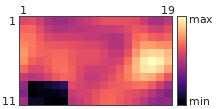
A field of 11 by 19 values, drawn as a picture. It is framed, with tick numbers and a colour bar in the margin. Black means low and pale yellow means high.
Roughest part: bottom left. Ninth with the highest average: middle right. Histogram: skewed, a long tail of low values. Odd patch: lower, in the bottom left. Ninth with the lowest average: bottom left. Stripes: none.
